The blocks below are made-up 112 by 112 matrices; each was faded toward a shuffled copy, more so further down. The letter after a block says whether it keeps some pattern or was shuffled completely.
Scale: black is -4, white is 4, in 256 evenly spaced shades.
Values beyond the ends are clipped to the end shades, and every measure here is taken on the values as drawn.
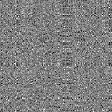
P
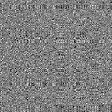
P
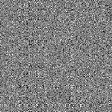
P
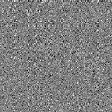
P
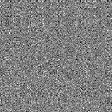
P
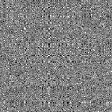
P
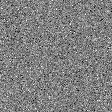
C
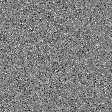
C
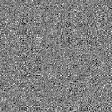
P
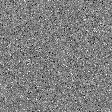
C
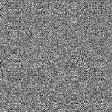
P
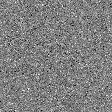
C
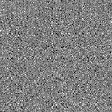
P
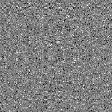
P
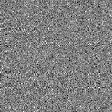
P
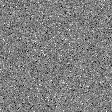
C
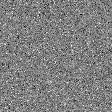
C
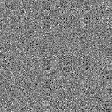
P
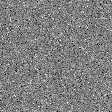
C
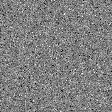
C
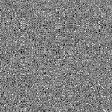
P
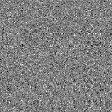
P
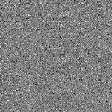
P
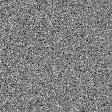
C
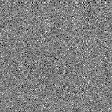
P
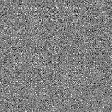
P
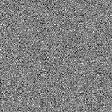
P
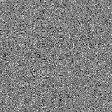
P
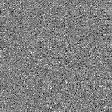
P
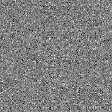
P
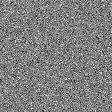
C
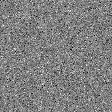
C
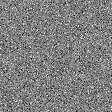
C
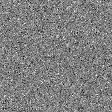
C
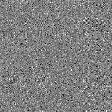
P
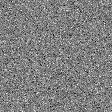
C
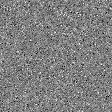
C
